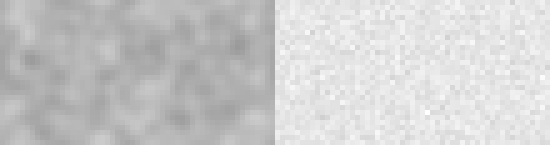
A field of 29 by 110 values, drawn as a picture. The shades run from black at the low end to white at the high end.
It is made of 1 by 2 panels. Panel 1,1: high, blotchy, faint in contrast. Panel 1,2: very high, fine-grained, faint in contrast.
